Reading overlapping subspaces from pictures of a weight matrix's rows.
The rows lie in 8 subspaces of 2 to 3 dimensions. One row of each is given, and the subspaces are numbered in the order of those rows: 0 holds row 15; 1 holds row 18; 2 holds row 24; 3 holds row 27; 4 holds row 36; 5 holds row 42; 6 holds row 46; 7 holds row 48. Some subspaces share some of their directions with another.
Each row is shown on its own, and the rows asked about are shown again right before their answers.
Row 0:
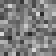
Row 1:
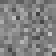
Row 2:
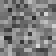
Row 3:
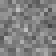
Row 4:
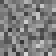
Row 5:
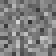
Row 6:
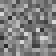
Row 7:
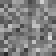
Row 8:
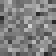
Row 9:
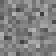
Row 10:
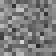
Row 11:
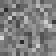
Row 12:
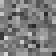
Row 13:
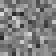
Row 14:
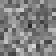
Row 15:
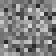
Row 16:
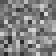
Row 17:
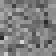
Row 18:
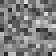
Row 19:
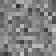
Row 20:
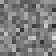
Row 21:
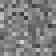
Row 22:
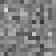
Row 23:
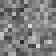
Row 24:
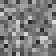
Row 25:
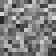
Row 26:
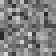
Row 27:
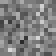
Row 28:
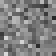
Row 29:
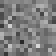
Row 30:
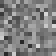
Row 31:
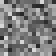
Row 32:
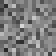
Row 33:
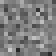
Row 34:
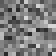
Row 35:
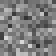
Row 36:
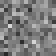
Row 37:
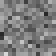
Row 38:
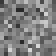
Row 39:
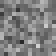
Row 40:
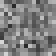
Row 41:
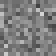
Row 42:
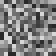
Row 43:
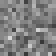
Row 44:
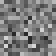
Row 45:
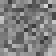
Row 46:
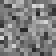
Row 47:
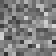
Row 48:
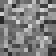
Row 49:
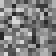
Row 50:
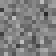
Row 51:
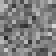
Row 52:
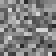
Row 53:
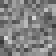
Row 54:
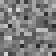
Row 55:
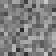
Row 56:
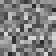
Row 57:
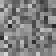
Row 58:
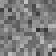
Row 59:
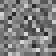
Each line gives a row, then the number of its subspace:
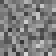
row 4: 5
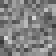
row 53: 4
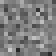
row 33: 3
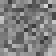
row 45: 7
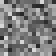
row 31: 6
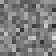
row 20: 5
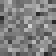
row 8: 7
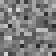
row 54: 1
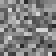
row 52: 1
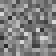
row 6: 2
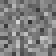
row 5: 2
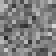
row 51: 4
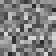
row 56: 5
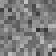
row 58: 1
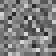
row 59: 2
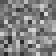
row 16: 2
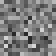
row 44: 2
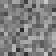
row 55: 5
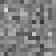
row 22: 3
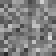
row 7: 4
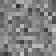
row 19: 0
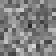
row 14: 0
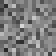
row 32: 4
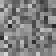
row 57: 4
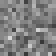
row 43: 1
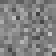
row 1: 3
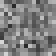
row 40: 4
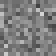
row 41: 0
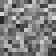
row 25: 7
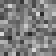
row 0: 6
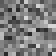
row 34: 1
